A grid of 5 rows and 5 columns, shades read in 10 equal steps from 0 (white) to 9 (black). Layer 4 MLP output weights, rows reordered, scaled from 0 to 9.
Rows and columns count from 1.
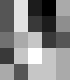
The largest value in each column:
7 6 8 9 6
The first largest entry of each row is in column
4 4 4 1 2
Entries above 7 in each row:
2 1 0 0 0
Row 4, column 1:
7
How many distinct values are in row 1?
5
